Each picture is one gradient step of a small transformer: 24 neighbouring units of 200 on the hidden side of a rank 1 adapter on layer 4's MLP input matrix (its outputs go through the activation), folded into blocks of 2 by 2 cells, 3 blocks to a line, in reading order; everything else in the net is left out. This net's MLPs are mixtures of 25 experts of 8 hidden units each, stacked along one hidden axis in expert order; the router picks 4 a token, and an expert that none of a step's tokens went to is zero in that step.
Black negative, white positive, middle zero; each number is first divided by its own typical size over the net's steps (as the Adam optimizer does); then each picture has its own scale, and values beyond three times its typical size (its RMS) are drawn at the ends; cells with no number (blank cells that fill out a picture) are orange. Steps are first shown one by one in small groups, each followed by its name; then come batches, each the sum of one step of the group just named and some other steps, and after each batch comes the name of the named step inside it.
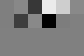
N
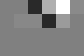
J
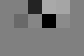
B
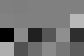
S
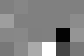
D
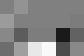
D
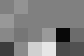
D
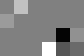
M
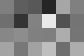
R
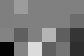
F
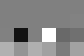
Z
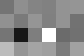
Z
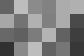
F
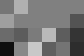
F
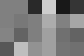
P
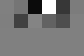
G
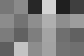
P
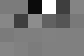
G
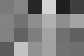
P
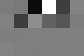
G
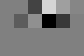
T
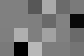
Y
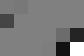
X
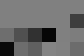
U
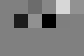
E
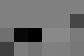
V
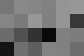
U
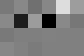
E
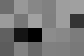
V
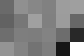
X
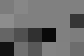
U
